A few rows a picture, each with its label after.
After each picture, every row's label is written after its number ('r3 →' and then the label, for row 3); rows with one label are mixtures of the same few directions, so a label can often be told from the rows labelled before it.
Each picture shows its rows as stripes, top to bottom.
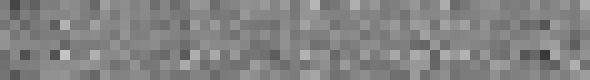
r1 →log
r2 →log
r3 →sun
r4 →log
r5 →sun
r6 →sun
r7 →sun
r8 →log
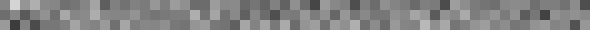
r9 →log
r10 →sun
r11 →log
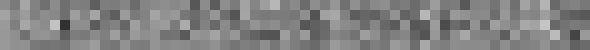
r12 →sun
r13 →log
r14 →sun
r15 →sun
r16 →log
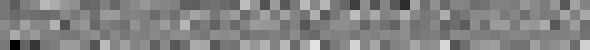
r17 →log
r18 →log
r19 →sun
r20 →log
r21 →log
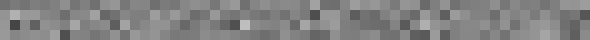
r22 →log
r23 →log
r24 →log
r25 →sun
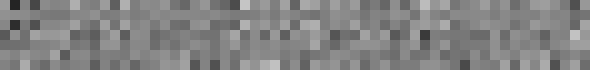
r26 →log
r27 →log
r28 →log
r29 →log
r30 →log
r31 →sun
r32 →sun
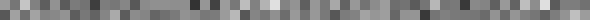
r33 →sun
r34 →log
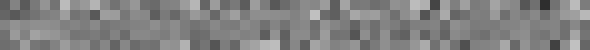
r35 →sun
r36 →log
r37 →log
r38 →log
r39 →sun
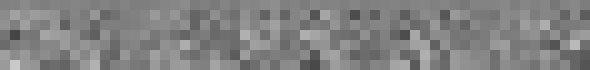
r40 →sun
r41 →log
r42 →sun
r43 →log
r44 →sun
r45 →log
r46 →log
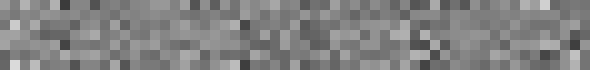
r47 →sun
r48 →log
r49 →log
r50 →log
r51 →sun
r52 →sun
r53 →log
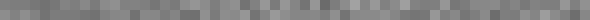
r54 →log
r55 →sun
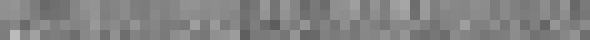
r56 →log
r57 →log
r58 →sun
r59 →log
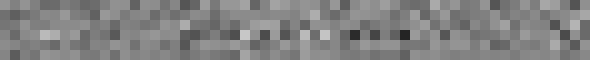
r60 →sun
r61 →log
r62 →sun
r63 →log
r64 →sun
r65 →log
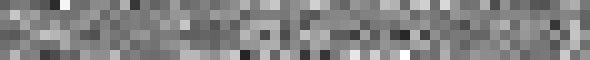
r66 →sun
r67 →log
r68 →sun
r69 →log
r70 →sun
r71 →log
